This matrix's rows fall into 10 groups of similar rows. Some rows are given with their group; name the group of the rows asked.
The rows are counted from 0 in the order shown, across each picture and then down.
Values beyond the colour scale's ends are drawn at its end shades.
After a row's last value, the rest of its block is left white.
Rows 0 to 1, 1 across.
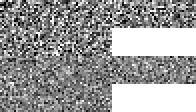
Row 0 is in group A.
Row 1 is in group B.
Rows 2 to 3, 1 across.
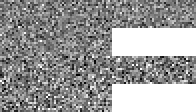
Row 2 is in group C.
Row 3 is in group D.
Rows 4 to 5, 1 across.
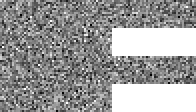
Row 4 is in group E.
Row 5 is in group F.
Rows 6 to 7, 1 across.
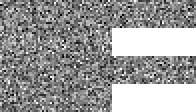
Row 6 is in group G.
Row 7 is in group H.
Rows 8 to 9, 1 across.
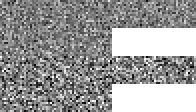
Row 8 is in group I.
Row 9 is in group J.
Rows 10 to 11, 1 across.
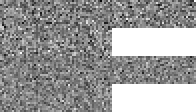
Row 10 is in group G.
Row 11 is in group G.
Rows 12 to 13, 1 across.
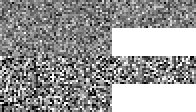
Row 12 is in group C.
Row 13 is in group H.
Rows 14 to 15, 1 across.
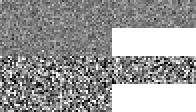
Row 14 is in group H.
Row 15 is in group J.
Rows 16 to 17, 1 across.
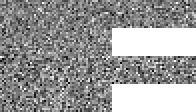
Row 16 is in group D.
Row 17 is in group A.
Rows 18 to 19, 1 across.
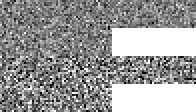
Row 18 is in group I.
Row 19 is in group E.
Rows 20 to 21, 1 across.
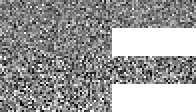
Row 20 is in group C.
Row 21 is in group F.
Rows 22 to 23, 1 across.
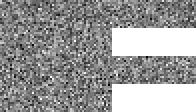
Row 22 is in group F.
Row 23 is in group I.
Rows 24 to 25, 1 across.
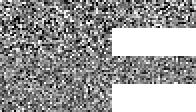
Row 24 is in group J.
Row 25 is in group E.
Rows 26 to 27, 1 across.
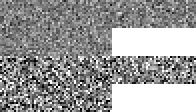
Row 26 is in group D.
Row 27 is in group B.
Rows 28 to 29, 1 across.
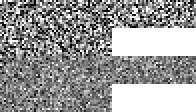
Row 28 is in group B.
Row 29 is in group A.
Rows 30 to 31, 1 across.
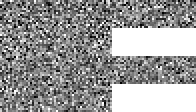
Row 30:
C
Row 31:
I
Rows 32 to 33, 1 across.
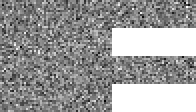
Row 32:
D
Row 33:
J
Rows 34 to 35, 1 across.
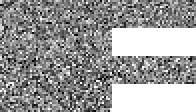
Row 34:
G
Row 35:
B
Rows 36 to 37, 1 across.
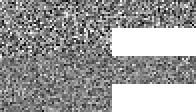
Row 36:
E
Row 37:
H
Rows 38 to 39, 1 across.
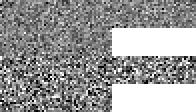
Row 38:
A
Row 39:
H
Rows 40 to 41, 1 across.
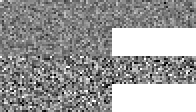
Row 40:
J
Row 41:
J
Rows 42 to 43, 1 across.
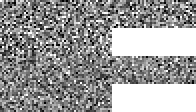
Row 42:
E
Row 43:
B
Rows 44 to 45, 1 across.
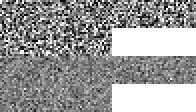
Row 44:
I
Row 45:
A
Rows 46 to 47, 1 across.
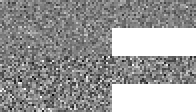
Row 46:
E
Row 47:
C
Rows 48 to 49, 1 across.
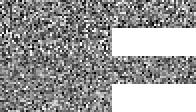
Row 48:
I
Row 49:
F
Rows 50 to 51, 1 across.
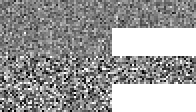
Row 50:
I
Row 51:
E
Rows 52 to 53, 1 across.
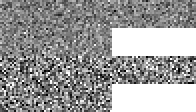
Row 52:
F
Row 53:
B
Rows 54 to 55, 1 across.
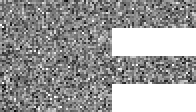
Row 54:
D
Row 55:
D
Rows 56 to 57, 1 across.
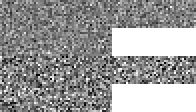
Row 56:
I
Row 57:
H
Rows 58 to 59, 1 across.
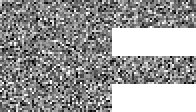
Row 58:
H
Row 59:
B
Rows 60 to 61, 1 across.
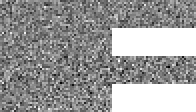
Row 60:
I
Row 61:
D
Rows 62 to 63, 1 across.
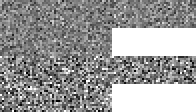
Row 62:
H
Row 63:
E
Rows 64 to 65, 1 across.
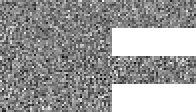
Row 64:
B
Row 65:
I
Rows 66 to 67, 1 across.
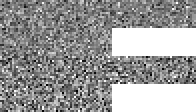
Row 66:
D
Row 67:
F
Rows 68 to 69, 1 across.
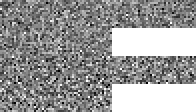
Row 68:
A
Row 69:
C
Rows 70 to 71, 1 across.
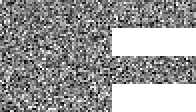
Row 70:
I
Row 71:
D
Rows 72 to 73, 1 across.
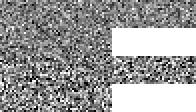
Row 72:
B
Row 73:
G
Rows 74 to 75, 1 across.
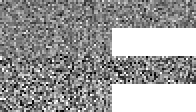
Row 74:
F
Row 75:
F
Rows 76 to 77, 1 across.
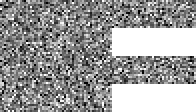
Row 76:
A
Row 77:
G
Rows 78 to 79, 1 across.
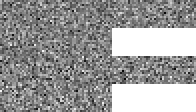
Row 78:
H
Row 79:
G
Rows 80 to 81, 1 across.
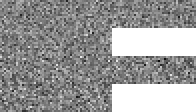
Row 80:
E
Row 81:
J
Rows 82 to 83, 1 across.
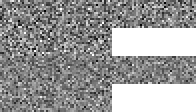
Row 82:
C
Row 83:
C
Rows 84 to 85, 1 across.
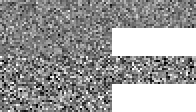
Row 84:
B
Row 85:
J
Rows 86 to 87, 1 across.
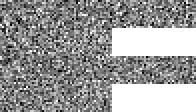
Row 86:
D
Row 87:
F
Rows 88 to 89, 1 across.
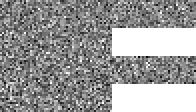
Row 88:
I
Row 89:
B
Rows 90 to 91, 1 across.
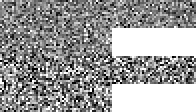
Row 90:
E
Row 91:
G
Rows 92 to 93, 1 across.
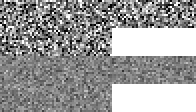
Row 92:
B
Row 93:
E
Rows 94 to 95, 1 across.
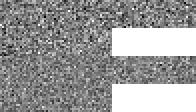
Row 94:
D
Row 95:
H
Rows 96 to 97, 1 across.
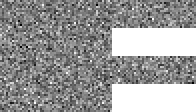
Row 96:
C
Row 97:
B
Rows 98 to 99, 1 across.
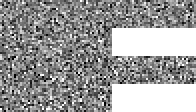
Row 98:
J
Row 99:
I
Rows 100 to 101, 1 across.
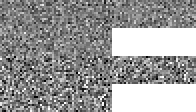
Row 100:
C
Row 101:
I
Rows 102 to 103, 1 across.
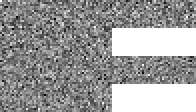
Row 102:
J
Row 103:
G
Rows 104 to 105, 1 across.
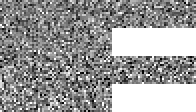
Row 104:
D
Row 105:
G
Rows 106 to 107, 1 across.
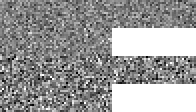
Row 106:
E
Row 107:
I
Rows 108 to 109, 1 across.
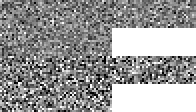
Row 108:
H
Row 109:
C
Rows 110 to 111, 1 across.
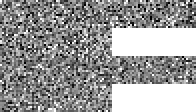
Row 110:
F
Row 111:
D
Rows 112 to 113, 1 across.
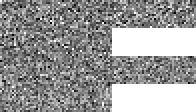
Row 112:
H
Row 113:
G
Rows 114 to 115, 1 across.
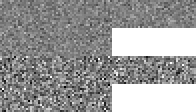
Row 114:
C
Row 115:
I
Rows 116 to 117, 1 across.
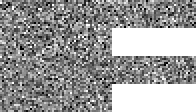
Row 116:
F
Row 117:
J
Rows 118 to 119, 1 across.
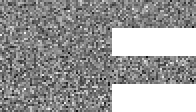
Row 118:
B
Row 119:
I
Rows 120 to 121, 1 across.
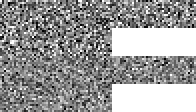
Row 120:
B
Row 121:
J
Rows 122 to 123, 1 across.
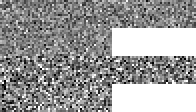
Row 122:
F
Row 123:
D
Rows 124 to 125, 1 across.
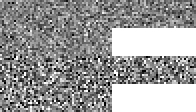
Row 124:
E
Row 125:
I
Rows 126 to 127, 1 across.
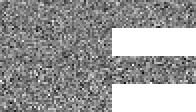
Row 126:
J
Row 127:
D
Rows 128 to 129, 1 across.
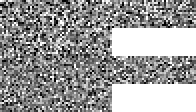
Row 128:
A
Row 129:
H
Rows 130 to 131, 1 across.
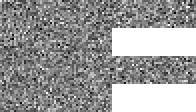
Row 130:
H
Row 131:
D
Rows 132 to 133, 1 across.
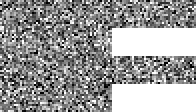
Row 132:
G
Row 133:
J
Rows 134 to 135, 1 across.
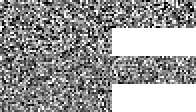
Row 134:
J
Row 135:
I
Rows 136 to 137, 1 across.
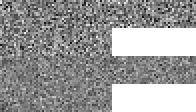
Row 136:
F
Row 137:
H
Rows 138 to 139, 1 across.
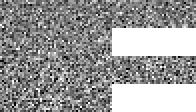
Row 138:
D
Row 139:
A
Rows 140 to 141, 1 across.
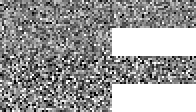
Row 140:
G
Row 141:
C
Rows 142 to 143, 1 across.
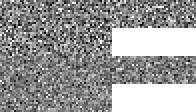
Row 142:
C
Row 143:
D
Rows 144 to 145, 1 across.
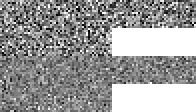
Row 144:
E
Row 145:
D
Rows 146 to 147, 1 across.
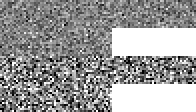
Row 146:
E
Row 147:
E
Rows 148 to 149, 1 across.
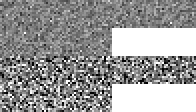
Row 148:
A
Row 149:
C
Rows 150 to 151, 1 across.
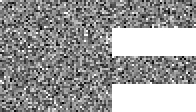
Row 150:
E
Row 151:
D
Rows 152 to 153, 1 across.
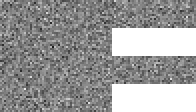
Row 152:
H
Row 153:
A
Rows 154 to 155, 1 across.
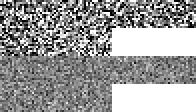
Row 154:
D
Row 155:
F
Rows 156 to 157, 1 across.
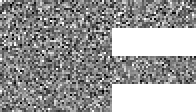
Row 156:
H
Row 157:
C
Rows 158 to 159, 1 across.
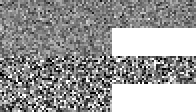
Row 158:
G
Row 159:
C
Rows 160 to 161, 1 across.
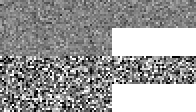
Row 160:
G
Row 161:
A
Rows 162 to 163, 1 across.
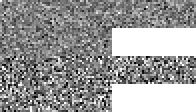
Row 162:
J
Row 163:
I
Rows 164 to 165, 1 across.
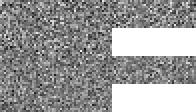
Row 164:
H
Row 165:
H
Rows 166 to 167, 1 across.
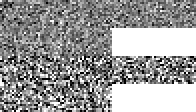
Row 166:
A
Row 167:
G
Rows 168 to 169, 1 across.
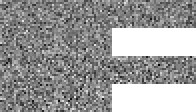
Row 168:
F
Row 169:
F
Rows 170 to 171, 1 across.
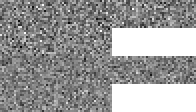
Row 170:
C
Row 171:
F
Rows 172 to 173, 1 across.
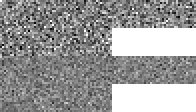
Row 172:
E
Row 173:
H
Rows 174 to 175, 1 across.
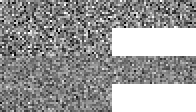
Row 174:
E
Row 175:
E
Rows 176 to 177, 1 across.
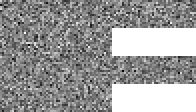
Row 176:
A
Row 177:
E
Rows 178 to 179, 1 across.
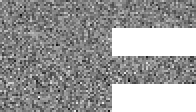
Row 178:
E
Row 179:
B
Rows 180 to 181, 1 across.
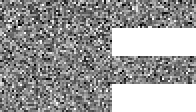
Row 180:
C
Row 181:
G
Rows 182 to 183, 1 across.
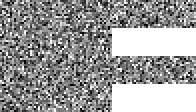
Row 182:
I
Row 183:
D
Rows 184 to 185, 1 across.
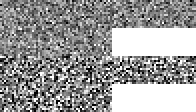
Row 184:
G
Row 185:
A
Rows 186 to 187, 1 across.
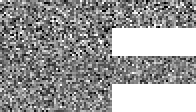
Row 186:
J
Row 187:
C
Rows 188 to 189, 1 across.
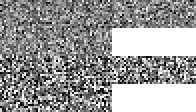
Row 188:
G
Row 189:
I
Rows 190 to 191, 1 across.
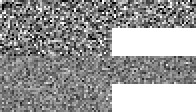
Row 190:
H
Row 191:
E
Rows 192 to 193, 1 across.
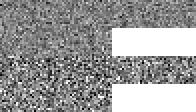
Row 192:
G
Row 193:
C
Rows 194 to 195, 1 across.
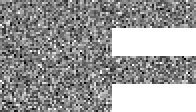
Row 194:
D
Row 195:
D
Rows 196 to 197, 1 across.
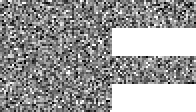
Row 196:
J
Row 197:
B
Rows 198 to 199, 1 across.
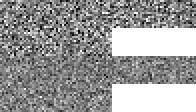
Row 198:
E
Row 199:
C
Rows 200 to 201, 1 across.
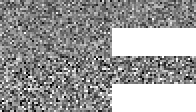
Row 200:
C
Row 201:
E
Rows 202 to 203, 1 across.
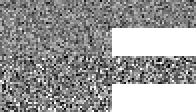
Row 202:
G
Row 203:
D
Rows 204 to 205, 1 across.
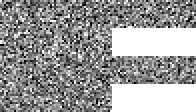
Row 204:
F
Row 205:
B
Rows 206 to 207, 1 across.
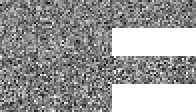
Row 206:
G
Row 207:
H
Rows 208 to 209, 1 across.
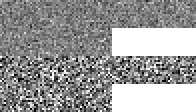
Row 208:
I
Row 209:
A
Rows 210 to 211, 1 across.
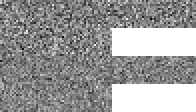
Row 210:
F
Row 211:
G
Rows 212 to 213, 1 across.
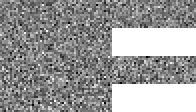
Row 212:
C
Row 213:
I
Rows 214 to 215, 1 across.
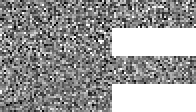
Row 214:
C
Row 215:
H
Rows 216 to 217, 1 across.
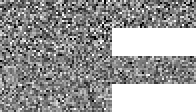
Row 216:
C
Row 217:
G
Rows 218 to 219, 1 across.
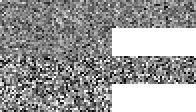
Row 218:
J
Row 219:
G
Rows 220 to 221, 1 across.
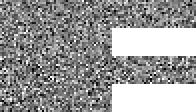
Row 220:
F
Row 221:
H
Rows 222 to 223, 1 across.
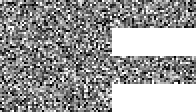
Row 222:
B
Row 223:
E
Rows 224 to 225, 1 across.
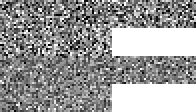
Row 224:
F
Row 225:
D
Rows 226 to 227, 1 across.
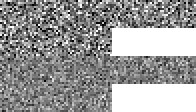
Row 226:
B
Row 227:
I
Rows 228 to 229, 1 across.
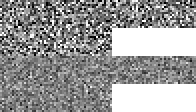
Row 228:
C
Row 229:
E
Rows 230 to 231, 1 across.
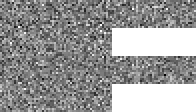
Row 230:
C
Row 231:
C
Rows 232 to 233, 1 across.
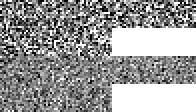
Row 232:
D
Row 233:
A
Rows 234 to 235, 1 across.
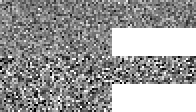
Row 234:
F
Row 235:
A
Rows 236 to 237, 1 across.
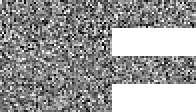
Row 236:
I
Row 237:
J
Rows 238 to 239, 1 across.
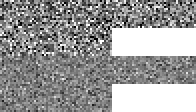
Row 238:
C
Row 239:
H
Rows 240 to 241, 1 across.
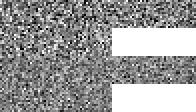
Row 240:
F
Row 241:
A
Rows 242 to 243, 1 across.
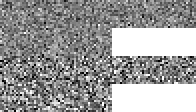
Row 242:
F
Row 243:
G
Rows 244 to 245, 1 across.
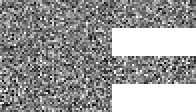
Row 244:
H
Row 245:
H
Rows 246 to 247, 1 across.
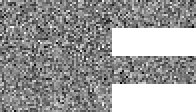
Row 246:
B
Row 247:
G
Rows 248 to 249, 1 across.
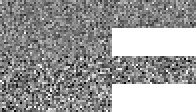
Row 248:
I
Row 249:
D
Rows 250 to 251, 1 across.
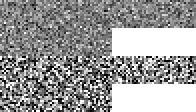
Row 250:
B
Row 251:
B
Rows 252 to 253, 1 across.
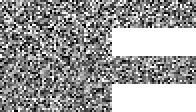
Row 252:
E
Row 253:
A
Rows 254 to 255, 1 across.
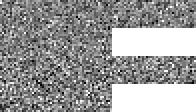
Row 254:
I
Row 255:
B
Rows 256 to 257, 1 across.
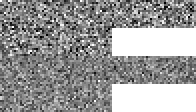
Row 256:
J
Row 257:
F
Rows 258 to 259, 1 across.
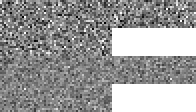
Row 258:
I
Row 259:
A
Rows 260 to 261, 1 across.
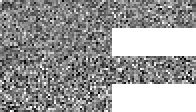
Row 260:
H
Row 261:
D
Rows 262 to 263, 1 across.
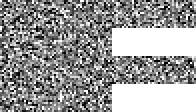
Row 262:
J
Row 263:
J
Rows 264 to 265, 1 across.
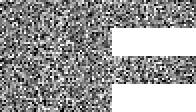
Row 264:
A
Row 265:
A
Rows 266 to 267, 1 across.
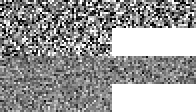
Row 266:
D
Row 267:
F
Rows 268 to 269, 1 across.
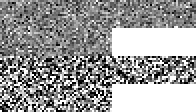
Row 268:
E
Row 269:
C
